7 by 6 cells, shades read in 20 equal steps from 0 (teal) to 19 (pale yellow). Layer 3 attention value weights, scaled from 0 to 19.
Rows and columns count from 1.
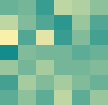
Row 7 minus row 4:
6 1 -2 6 0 4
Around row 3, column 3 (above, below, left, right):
5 8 5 3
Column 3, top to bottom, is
3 5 17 8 12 9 6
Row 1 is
7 8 3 14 13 10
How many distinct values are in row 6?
4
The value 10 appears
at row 1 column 6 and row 7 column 2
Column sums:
61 61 60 61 62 53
